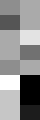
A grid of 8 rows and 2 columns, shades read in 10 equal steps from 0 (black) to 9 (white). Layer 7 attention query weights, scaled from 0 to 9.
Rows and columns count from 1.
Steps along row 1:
up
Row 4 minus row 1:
1 -2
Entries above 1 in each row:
2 2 2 2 2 1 1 1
